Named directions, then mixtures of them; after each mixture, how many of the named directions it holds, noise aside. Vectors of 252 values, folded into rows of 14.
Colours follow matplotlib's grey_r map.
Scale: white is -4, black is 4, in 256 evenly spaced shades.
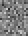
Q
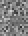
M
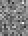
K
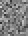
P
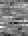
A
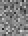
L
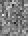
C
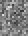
one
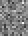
one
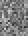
three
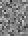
one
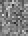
one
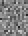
one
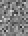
one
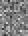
two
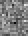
two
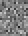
one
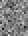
three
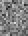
one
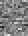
two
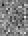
three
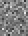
three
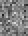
three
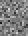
three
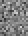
one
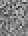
two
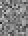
one
